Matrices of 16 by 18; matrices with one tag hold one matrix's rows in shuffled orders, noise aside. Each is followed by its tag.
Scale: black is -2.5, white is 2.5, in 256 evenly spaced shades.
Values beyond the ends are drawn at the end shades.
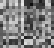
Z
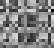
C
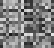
Z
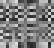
C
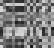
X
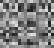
C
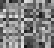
Z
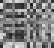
X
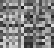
Z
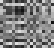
X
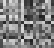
Z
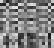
C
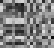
X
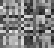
Z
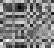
X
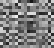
C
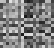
Z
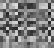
C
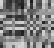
X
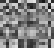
C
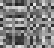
X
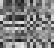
X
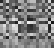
C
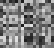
Z
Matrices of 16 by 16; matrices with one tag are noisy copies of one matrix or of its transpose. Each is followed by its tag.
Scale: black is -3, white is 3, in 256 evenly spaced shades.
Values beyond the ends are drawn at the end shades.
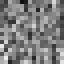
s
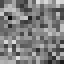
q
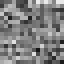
q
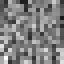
s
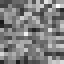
s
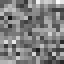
q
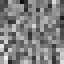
s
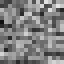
s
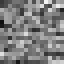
s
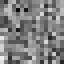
q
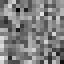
q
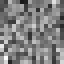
s
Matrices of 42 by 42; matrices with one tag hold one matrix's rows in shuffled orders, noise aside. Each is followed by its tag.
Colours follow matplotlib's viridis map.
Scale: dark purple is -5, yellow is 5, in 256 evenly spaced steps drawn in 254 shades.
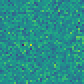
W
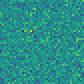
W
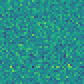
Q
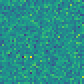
W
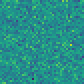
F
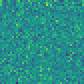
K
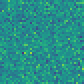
W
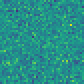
F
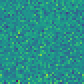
K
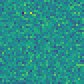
W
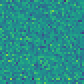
Q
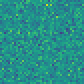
K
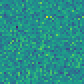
K
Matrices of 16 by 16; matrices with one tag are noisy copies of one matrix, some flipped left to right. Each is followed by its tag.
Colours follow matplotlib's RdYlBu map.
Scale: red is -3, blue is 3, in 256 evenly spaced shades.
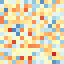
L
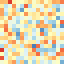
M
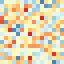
L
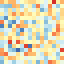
M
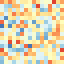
M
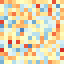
M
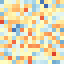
L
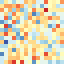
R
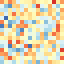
M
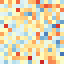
R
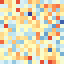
R
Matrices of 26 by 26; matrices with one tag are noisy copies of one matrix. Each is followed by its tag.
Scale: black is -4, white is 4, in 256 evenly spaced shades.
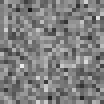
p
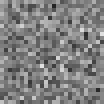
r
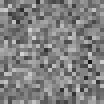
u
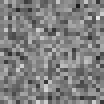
p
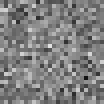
u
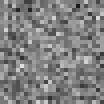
p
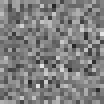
r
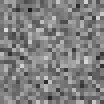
p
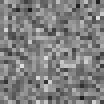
p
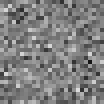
u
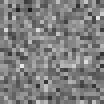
p
